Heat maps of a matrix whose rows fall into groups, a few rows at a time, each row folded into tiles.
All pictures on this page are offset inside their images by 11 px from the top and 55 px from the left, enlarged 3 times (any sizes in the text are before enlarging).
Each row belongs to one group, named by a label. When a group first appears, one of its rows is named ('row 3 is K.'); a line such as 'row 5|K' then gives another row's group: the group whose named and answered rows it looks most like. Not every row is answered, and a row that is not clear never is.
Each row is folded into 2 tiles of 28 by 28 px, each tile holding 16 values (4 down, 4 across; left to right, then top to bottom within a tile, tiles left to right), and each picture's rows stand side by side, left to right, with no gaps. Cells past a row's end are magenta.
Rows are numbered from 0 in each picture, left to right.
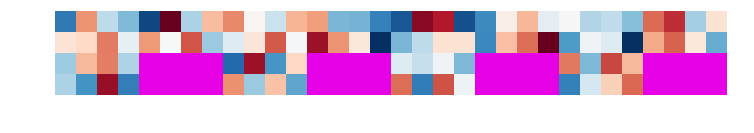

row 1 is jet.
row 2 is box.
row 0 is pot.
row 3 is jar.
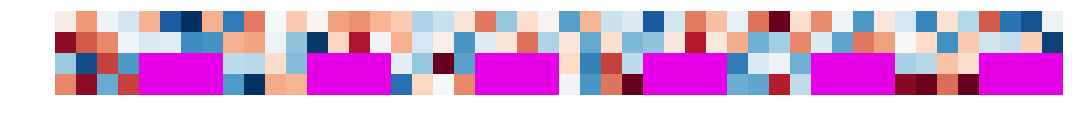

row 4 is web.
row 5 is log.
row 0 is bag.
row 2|jar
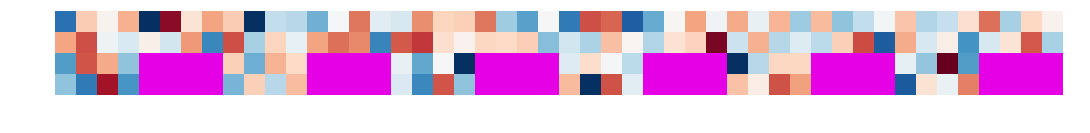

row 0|pot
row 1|jar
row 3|box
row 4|log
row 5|jar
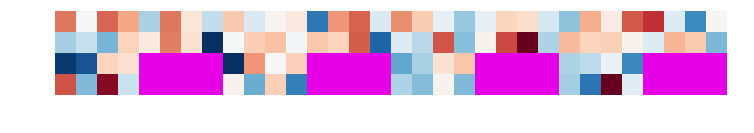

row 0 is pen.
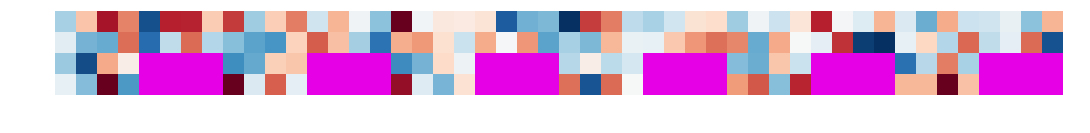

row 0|pen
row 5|log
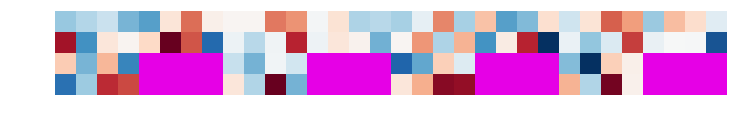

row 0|jar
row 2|log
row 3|pen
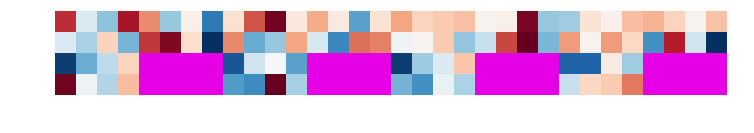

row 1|web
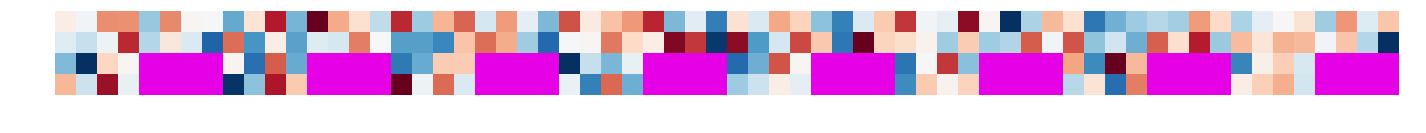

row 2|pen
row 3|jet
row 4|web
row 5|web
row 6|jar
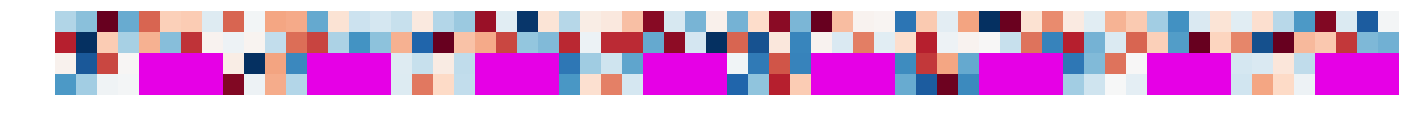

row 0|jar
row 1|pen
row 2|bag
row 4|jar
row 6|web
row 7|bag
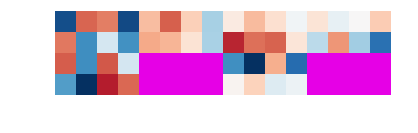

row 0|jar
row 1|bag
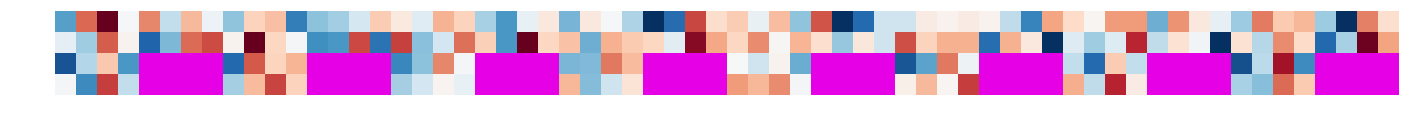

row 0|box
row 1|log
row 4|log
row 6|pen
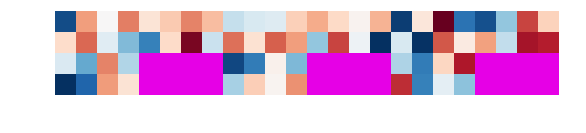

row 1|bag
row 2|box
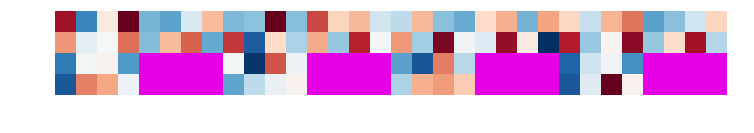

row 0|web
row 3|web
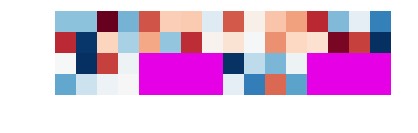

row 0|jar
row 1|jet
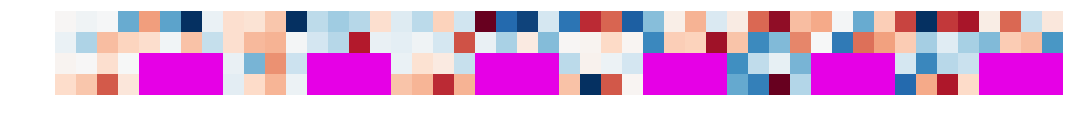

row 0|log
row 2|log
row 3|box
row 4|web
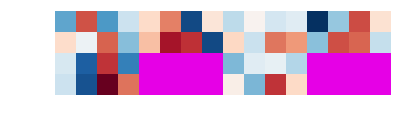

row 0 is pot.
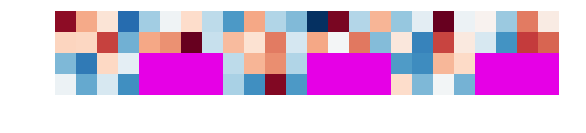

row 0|jet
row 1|pot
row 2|box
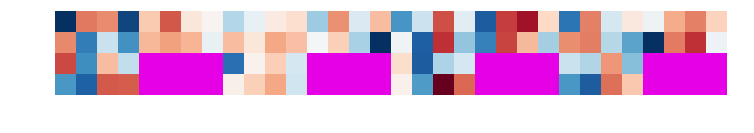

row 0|jar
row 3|pot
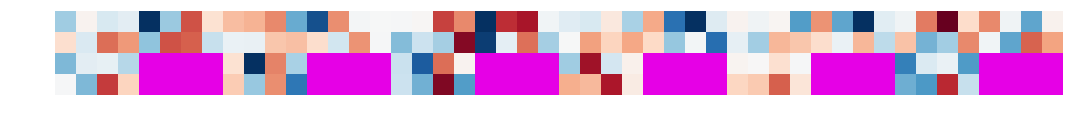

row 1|pen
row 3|log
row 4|log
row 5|web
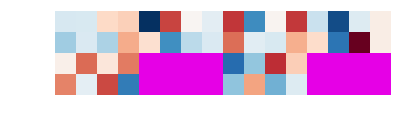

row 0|pen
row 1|web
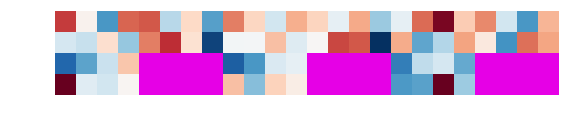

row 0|jet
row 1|jet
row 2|web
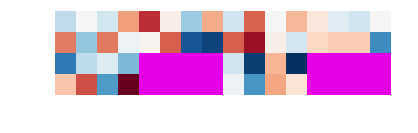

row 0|bag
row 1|pot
